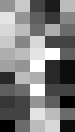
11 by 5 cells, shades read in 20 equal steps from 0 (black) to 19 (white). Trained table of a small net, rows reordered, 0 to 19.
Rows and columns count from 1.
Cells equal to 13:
3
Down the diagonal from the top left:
11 11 8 5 7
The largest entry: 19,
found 3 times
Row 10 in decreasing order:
17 14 8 5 5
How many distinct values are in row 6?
5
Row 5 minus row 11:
13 6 3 3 6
